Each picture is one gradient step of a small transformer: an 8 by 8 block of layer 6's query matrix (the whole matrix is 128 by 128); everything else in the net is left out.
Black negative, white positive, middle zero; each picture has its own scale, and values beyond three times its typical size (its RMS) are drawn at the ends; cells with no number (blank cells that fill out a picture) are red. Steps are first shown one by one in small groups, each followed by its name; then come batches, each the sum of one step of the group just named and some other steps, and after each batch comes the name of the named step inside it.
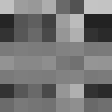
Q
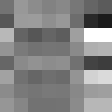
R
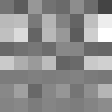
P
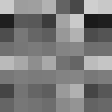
Q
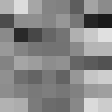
R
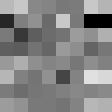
R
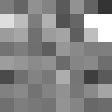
P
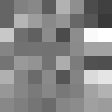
R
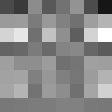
P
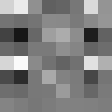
P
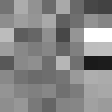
R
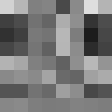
Q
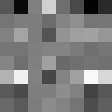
Q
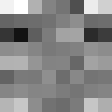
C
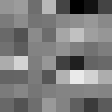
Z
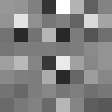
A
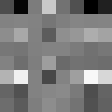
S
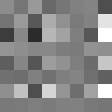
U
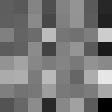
U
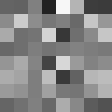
A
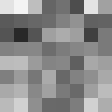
C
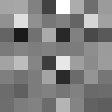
A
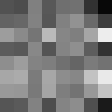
Z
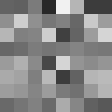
A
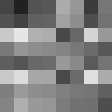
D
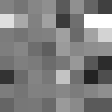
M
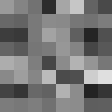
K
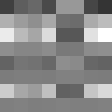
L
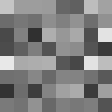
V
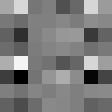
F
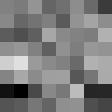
M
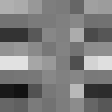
V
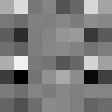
F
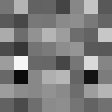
F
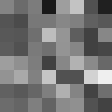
K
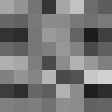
K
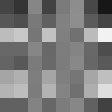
D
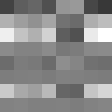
L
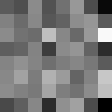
M
